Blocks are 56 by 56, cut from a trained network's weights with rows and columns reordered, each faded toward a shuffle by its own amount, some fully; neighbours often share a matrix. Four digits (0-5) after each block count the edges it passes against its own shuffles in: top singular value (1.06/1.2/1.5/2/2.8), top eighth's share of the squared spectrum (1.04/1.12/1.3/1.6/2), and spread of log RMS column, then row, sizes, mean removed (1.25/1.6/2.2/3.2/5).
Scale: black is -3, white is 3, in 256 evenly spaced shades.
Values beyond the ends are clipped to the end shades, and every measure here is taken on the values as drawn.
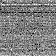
4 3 0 2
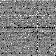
3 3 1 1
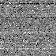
3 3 0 1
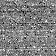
3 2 0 1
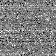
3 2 0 1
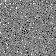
1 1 0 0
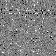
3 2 0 1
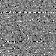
3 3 0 2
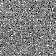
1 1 0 0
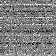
4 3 1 2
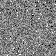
0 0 0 0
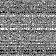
4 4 2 3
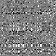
4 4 2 3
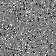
0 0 0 0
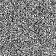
2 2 0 1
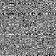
4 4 1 2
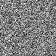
1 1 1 0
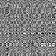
4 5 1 3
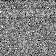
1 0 0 0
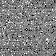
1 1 0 0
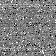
2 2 0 0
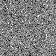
1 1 0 0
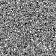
2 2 0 0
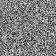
2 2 0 1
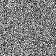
2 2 0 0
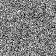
0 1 0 0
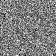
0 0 0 0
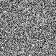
0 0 0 0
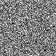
0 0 0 0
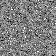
0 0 0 0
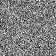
0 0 0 0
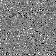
2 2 0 1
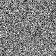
2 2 0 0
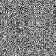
3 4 1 2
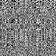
4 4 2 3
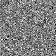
2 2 0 1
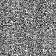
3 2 0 1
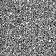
2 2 0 0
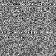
3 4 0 2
